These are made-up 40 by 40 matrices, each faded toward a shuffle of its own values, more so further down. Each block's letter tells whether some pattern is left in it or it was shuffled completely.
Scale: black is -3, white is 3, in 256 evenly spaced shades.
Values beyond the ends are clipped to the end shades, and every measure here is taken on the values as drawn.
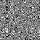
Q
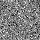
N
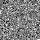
N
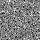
N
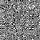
Q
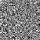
Q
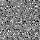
Q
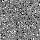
N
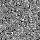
N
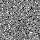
N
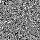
N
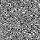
Q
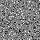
N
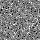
N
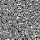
Q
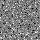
N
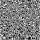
Q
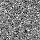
N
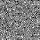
Q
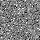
N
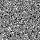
N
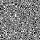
Q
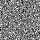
N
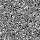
N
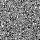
N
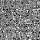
Q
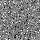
N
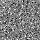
N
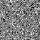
Q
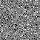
Q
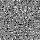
Q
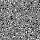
Q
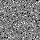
N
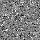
Q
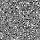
Q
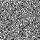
Q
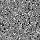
N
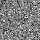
N
